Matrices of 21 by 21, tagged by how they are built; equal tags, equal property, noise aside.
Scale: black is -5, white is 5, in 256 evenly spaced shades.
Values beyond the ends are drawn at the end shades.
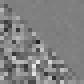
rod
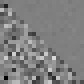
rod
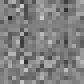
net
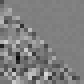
rod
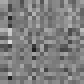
net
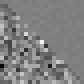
rod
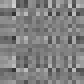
net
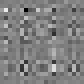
net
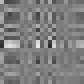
net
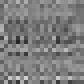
net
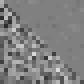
rod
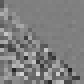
rod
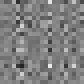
net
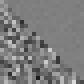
rod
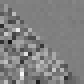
rod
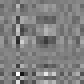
net
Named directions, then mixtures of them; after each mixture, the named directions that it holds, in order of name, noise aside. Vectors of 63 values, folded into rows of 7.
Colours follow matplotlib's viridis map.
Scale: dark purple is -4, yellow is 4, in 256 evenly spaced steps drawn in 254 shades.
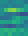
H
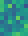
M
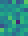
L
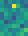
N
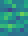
H, M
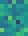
L, M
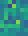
L, M, N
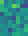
L, M, N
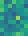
M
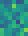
L, N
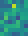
M, N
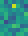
N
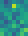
L, N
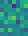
L, N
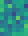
M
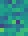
H, L, M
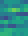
H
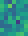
L, M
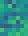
H, L, M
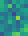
M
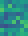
H, L, M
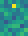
N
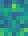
H, L, N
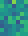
L, M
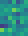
H, L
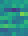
H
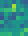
H, N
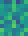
L, N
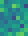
M, N
